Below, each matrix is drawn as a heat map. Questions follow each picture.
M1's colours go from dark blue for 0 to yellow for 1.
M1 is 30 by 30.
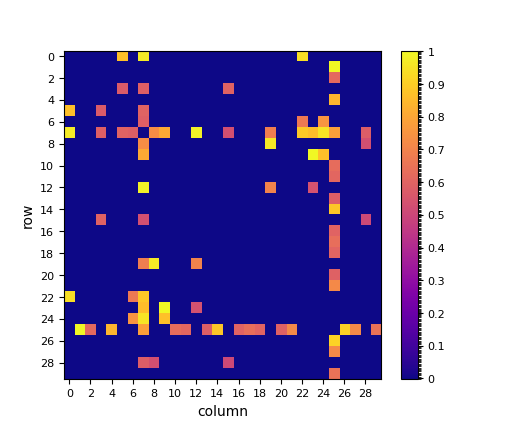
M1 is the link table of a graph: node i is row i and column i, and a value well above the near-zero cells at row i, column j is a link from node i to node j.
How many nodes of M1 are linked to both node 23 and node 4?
0
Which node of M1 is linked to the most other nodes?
node 25
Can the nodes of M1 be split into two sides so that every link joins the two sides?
no
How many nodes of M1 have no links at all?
0
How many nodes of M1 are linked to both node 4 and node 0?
0
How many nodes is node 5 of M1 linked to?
3
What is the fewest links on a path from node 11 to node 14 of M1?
2
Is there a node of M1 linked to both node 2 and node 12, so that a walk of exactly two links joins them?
no
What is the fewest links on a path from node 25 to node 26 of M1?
1
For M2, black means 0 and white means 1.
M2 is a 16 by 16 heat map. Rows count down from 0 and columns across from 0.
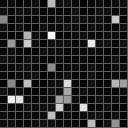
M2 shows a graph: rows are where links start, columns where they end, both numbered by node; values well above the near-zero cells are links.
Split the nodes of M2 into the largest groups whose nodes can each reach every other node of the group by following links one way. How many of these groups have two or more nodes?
0
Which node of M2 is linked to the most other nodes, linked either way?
node 10
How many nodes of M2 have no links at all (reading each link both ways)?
1
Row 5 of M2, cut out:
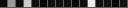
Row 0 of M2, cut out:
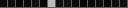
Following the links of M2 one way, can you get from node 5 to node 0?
no
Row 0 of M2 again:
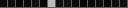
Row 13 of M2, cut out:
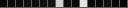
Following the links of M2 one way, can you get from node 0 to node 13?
no
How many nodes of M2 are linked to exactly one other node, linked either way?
0
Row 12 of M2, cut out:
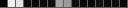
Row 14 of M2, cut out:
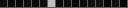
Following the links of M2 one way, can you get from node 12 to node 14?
yes
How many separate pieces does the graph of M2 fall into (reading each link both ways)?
2
